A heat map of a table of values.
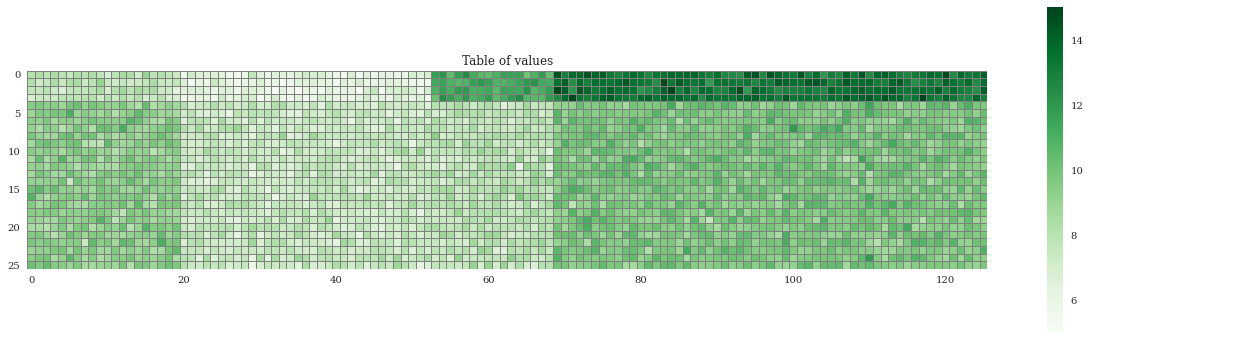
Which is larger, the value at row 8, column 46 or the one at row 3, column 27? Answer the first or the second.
the first
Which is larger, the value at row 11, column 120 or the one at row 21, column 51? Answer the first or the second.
the first
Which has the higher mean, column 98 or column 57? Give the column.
98
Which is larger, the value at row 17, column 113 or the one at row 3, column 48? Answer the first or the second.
the first
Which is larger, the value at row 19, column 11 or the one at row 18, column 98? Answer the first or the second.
the second
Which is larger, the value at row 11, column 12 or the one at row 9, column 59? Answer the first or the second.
the first
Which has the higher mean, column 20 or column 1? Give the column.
1
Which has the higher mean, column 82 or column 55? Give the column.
82
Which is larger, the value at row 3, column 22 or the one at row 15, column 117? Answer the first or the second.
the second
